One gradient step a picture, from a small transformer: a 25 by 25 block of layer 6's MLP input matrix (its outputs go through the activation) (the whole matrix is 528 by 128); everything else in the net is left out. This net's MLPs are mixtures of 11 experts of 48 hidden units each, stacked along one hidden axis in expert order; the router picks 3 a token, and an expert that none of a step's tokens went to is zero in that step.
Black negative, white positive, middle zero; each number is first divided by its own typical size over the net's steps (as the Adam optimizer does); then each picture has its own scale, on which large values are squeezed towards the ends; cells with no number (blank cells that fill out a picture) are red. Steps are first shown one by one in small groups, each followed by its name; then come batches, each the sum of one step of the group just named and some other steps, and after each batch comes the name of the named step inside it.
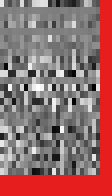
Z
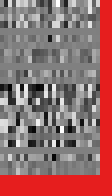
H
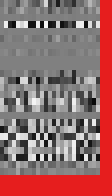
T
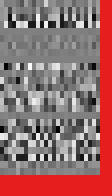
T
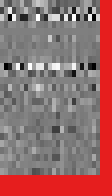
Z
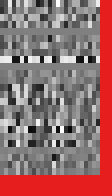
H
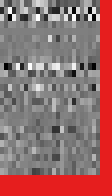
Z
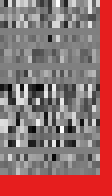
H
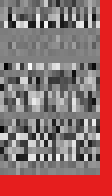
T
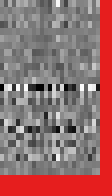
H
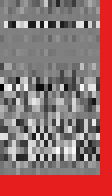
T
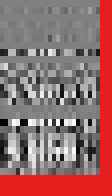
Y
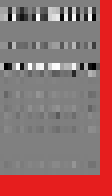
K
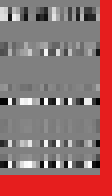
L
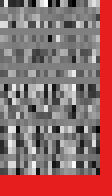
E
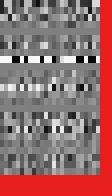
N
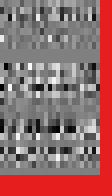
K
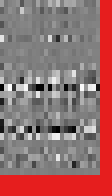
L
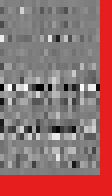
L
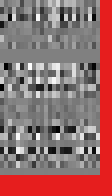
K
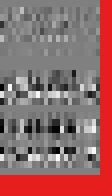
L
